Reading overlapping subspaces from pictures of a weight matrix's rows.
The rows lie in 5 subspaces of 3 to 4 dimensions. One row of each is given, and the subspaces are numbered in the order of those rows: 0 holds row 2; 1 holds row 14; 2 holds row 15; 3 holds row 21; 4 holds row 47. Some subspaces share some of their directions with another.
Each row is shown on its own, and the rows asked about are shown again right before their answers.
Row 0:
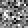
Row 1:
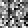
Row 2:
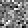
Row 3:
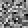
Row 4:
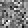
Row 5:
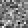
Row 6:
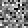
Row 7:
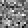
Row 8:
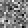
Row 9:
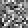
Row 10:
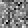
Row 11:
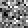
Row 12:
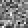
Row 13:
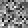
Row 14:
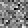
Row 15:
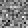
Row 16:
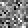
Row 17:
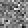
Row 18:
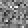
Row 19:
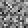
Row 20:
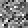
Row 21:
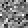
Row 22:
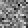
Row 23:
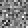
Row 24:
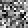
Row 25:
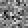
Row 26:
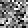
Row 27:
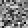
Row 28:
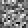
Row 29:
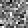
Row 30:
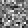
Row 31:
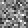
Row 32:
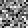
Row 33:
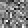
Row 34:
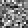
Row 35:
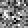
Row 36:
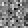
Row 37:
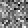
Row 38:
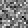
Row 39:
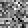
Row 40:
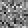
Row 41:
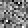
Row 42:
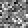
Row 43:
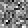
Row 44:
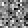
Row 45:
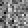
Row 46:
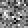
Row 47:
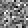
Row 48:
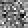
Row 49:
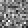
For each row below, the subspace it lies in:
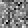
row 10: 1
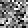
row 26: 0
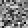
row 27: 0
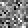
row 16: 3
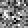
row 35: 4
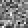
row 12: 0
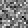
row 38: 2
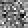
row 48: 2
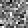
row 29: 0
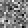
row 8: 1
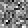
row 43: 2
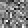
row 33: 0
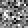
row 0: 4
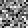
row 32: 2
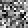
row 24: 2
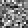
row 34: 0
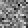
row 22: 2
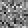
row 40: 3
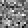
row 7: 3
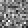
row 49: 2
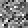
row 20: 3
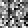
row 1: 1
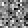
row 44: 1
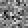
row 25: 4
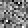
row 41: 1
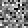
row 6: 1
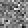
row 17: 1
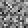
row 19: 4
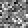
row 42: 3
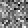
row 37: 4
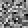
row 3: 3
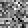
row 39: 3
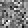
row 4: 2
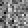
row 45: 1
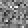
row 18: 4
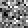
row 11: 4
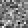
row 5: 0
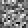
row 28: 2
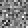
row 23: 2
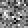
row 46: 4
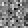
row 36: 1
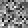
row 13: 3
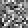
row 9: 3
